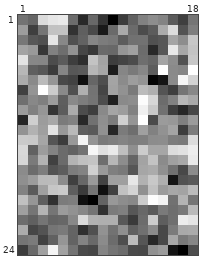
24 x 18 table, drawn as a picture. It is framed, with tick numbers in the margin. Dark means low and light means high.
The values follow a bell shape. Neither half mirrors the other. The ninth with the highest average is the middle right. The top middle is the ninth with the lowest average.
